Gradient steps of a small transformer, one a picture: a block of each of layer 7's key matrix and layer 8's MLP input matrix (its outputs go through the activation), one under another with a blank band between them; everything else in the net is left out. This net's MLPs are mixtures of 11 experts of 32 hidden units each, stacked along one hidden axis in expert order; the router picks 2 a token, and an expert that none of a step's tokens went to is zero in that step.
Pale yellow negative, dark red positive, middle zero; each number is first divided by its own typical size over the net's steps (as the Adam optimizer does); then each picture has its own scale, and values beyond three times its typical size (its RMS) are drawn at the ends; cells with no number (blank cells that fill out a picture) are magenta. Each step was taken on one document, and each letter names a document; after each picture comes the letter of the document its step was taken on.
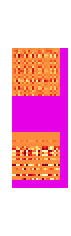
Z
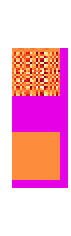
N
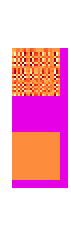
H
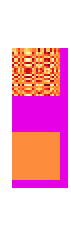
H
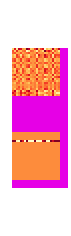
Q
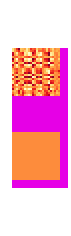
H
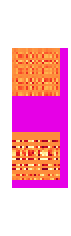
Z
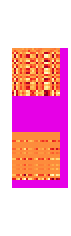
Q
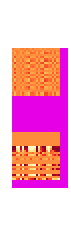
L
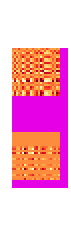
N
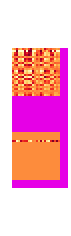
H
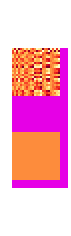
N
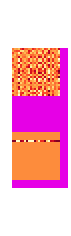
Q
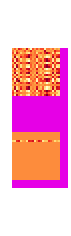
Q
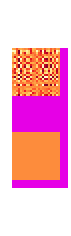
H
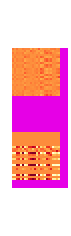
L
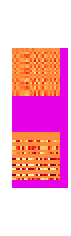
Z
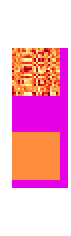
H
